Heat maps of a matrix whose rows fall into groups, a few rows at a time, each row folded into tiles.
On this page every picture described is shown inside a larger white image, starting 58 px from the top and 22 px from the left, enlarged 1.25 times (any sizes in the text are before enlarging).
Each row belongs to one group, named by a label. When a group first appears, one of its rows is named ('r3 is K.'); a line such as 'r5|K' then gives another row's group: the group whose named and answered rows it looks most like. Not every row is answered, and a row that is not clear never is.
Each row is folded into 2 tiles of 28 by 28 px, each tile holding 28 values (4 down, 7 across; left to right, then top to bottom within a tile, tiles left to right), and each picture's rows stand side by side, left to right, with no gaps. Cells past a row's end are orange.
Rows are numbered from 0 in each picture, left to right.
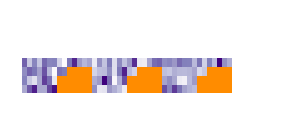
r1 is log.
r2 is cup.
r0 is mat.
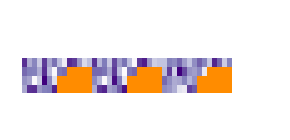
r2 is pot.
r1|mat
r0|mat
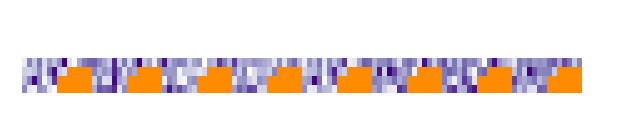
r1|mat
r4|log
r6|mat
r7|pot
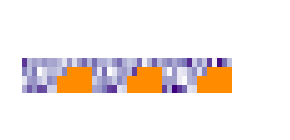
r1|cup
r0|cup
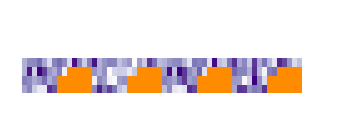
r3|mat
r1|cup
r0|pot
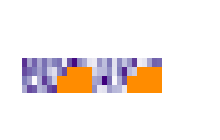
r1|log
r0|mat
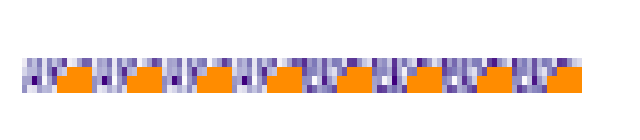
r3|log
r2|log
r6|mat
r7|mat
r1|log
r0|log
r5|mat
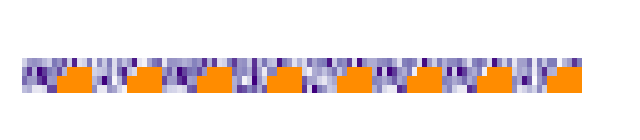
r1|log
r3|mat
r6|pot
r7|log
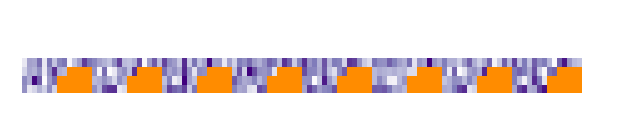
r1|cup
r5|cup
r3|pot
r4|mat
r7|mat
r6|cup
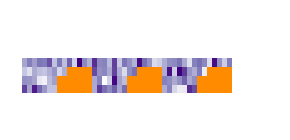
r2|pot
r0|cup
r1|mat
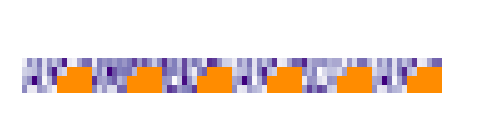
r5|log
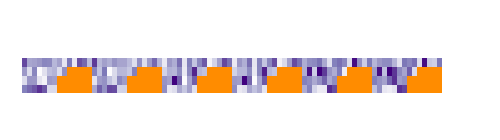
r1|cup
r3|log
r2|log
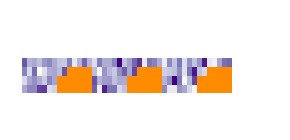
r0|cup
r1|cup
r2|log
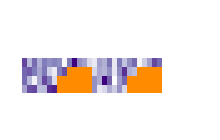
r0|mat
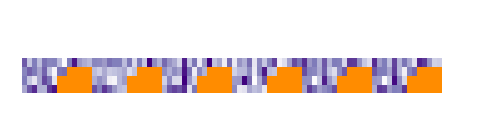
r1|cup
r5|mat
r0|mat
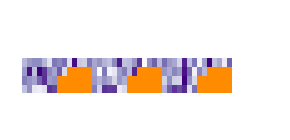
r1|cup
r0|pot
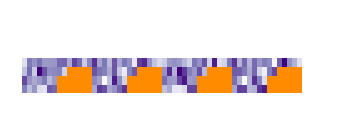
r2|pot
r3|mat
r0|pot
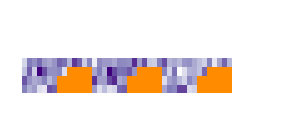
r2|cup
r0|pot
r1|pot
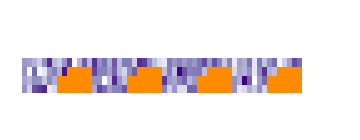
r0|cup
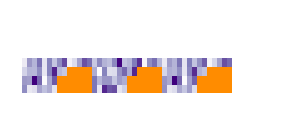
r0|log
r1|cup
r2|log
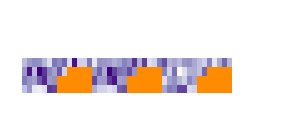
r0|pot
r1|pot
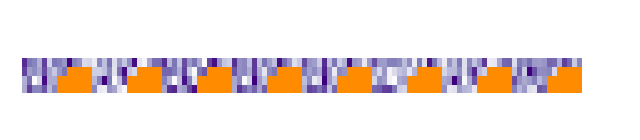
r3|mat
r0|mat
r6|log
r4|mat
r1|log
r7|pot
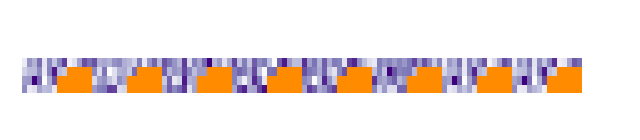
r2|mat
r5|pot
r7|log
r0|log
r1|cup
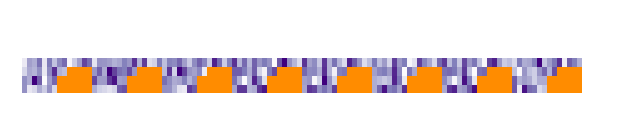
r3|mat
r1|pot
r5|mat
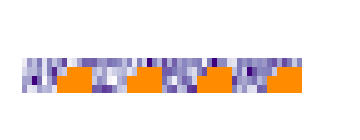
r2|mat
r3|pot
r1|cup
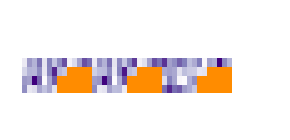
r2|cup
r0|log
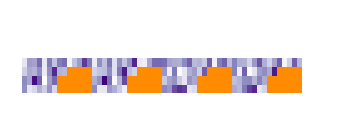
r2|cup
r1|log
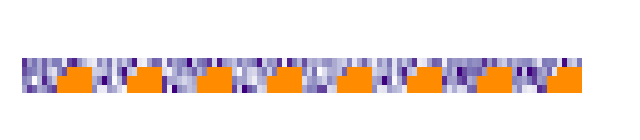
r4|cup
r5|log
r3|cup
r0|mat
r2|cup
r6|pot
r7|pot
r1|log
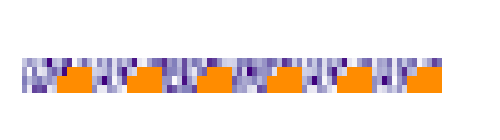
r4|log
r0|cup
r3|pot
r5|log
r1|log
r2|mat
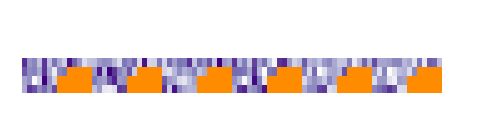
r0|mat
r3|mat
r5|cup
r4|cup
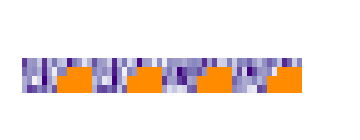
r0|mat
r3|pot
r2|pot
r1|mat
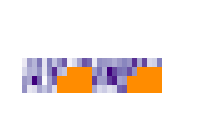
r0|log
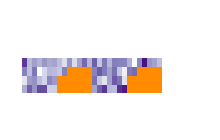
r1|mat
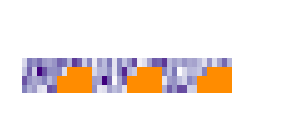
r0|pot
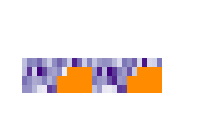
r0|pot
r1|pot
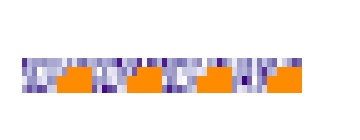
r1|cup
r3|log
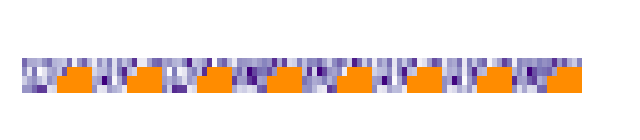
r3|pot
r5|log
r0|cup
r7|pot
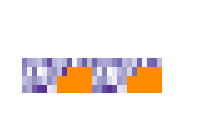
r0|cup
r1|cup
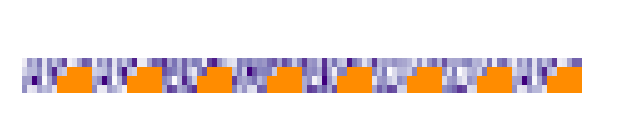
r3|pot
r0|log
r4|mat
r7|log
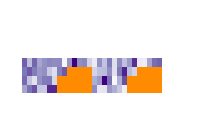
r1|log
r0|mat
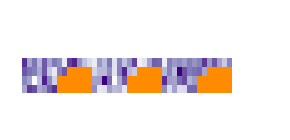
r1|log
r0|mat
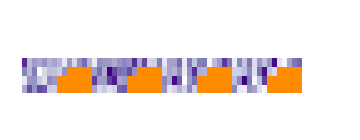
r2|log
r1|pot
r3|log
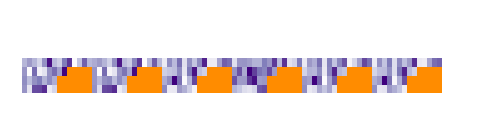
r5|log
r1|cup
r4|log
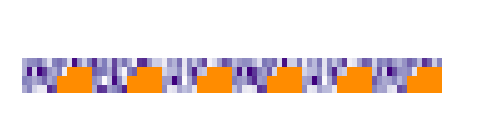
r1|mat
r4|log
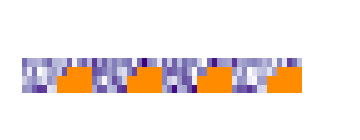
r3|cup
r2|mat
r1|mat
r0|cup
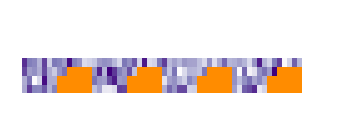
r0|mat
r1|pot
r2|cup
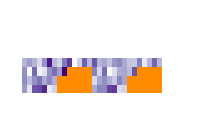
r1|cup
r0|cup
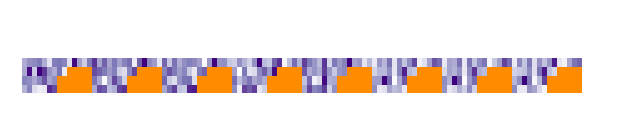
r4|mat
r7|log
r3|cup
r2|mat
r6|log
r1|mat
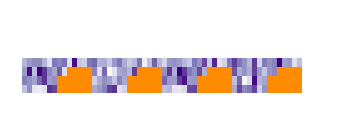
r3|mat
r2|pot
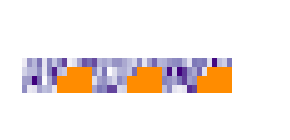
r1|cup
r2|pot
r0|log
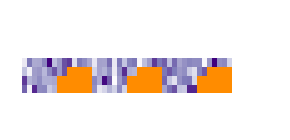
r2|mat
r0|cup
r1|log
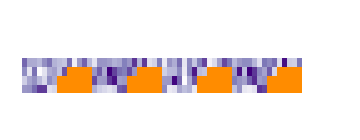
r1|pot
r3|pot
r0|cup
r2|log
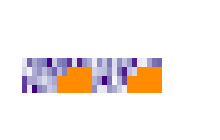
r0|cup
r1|log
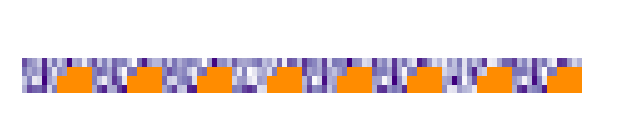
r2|mat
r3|cup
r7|mat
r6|log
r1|mat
